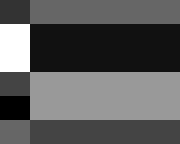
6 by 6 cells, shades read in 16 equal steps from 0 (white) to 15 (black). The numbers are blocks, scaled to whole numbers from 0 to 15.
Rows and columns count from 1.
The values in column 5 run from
6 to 14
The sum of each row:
57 70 70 41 45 64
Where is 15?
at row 5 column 1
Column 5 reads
9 14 14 6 6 11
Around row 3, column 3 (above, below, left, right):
14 6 14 14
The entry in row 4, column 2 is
6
